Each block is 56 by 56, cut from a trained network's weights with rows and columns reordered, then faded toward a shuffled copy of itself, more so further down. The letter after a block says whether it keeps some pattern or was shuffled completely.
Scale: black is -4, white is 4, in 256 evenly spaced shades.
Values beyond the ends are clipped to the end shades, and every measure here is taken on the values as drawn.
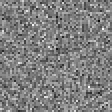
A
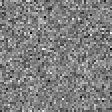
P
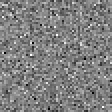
A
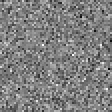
A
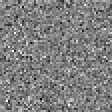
P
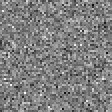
A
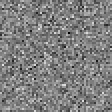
P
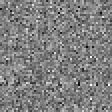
P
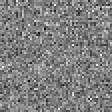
P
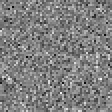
A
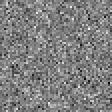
A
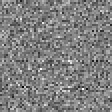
P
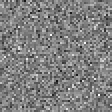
A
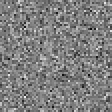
P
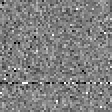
P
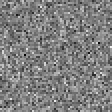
A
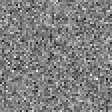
A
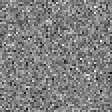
A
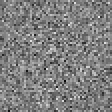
P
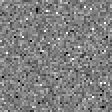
A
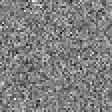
A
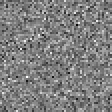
A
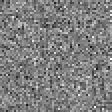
P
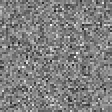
P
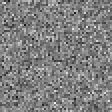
A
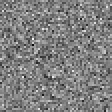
P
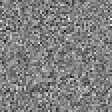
P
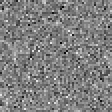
A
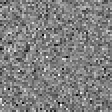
P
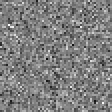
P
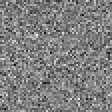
P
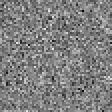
P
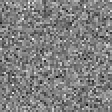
A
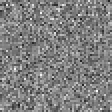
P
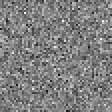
P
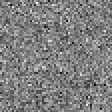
P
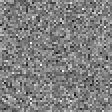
A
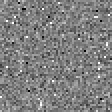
A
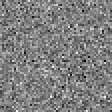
P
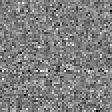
P
